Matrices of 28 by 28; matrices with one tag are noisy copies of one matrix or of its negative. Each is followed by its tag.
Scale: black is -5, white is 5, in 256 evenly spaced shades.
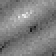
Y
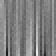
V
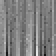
V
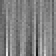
V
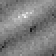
Y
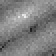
Y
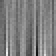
V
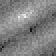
Y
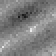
Y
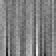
V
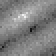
Y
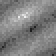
Y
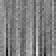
V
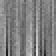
V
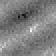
Y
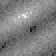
Y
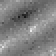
Y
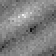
Y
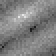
Y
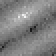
Y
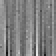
V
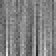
V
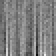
V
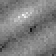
Y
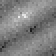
Y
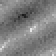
Y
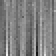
V
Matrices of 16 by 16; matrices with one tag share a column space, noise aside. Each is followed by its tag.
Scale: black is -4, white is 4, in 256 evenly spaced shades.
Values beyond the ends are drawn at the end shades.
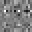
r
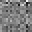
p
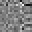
p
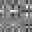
r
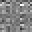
p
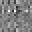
r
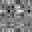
r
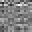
p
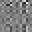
p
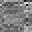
p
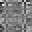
p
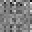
p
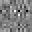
r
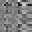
p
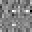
r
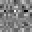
r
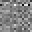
p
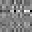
r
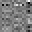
p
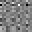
p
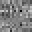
r
